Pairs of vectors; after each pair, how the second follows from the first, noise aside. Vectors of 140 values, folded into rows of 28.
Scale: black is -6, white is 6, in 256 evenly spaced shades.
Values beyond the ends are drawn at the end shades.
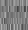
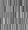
shuffled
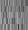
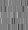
partly zeroed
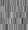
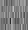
shuffled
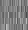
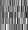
scaled up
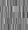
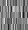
scaled up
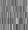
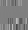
partly zeroed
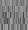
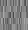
shuffled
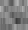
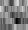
scaled up
